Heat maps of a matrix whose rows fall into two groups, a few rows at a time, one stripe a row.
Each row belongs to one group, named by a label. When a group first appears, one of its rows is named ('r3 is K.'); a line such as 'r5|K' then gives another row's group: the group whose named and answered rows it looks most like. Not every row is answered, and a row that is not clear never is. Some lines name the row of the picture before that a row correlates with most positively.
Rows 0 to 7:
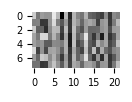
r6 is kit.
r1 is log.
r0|kit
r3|kit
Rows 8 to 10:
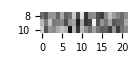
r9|kit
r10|kit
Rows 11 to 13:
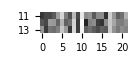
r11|log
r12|kit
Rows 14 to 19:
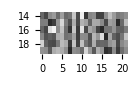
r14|kit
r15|log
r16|kit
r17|log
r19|log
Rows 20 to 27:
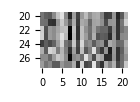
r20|log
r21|log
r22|kit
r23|kit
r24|log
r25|kit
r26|log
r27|kit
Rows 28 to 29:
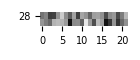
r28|log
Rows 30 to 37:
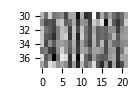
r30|kit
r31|log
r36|kit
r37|kit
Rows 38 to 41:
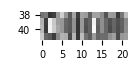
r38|log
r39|kit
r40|kit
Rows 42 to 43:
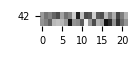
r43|log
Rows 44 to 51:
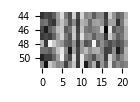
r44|log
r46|log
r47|log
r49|log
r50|log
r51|kit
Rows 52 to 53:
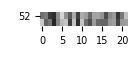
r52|log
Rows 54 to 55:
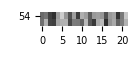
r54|log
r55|log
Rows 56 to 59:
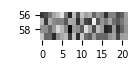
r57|kit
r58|log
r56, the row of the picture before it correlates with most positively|54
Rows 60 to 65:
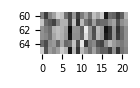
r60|log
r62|log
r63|log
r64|kit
